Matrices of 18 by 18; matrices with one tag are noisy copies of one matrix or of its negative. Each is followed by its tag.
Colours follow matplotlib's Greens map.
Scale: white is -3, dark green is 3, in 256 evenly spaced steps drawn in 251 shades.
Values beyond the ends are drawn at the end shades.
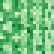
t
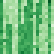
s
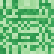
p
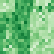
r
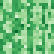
t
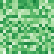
p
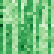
s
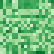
p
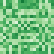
p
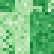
r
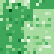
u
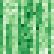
s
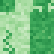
r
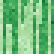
s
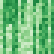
s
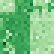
r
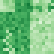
r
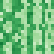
t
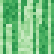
s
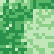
u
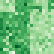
r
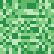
p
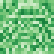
p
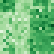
r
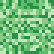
p
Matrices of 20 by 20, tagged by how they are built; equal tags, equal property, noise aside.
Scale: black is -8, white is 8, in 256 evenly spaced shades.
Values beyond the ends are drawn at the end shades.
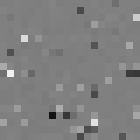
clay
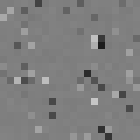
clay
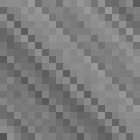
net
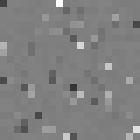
clay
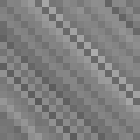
net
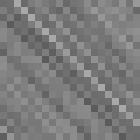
net
